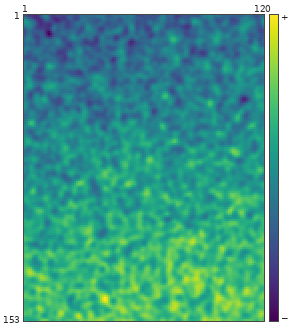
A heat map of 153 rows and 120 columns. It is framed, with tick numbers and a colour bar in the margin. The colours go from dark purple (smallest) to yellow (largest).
The field climbs toward the bottom. The texture is blotchy. No regular stripes run through it. There are no lone odd cells. The ninth with the lowest average is the top left.
